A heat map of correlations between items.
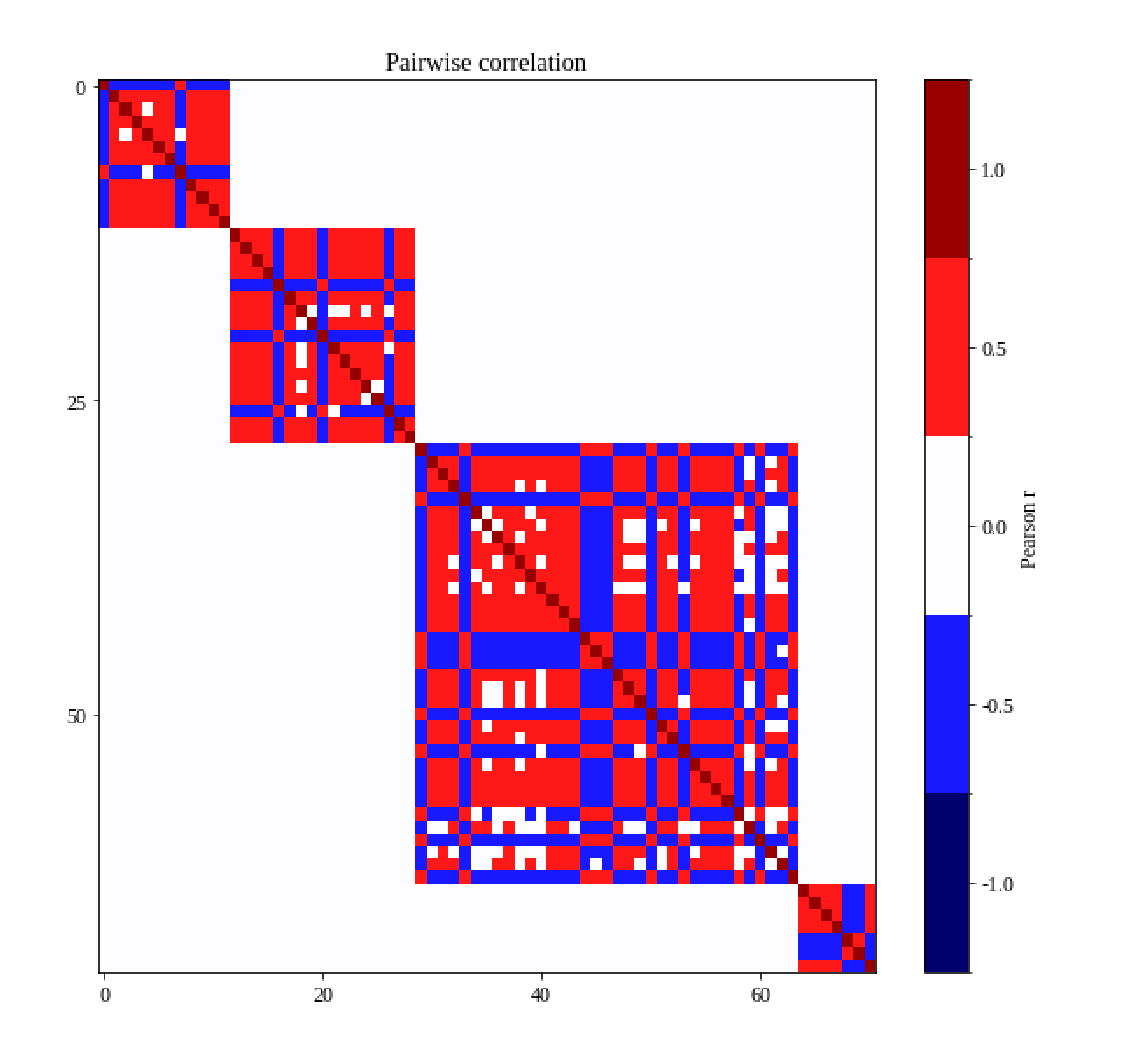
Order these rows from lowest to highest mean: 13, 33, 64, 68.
33, 68, 64, 13
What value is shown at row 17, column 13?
0.5
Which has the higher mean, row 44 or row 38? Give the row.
38
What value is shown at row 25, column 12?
0.5
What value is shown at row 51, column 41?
0.5
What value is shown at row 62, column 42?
0.5
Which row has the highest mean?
37
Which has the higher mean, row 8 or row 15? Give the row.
15
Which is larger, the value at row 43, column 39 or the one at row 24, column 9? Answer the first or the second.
the first
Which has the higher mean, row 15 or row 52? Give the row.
52
